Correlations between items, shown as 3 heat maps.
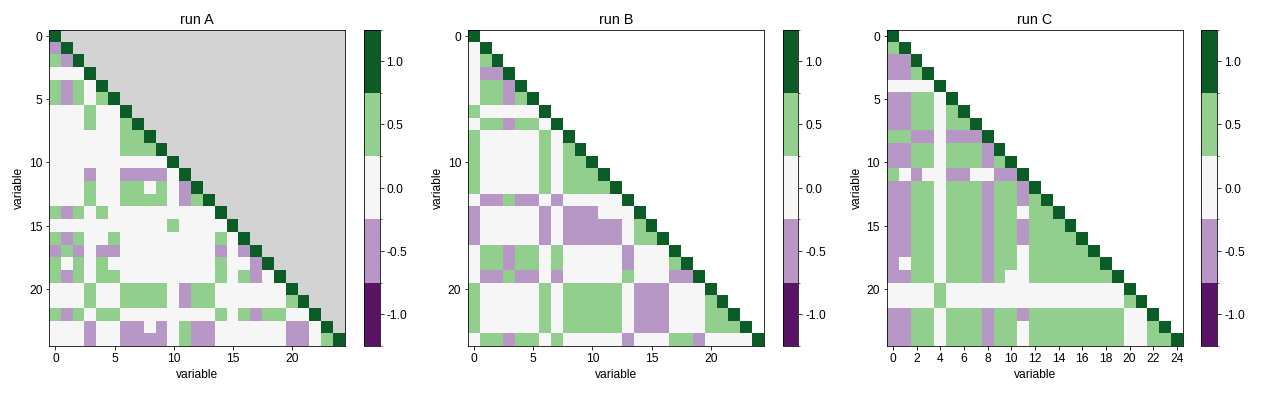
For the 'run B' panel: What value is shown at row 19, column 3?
0.5
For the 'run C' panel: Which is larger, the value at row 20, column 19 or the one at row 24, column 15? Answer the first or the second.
the second
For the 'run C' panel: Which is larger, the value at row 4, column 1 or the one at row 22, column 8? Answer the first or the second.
the first
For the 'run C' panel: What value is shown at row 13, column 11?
-0.5
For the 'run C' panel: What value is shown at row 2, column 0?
-0.5
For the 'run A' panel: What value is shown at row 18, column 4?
0.5
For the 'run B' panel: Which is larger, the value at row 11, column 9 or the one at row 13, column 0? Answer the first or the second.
the first
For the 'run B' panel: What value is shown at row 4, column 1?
0.5
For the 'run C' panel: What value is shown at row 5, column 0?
-0.5
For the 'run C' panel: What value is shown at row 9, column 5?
0.5
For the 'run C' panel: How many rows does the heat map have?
25
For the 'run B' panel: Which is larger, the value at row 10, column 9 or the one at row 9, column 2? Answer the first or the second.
the first
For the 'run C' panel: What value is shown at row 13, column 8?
-0.5
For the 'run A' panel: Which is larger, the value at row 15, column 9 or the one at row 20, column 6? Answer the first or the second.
the second
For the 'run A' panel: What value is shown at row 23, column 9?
-0.5
